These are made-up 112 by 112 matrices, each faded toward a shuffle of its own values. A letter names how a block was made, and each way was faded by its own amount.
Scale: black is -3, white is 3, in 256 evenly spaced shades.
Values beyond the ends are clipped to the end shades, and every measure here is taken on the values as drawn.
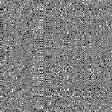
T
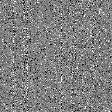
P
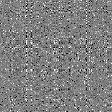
T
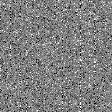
P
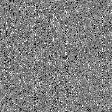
P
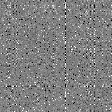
T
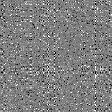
T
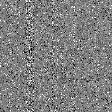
P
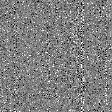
P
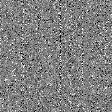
P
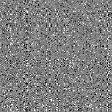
T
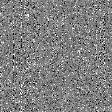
P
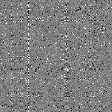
T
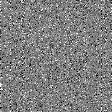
P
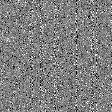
P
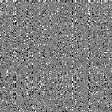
T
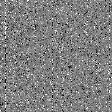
P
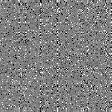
T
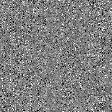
P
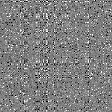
T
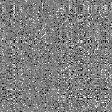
T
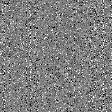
P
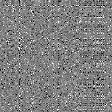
T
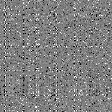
T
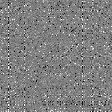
T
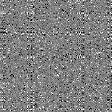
T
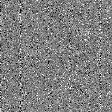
P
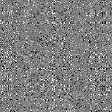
T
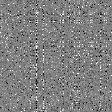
T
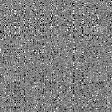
T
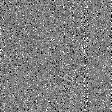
P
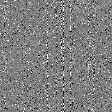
P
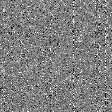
P
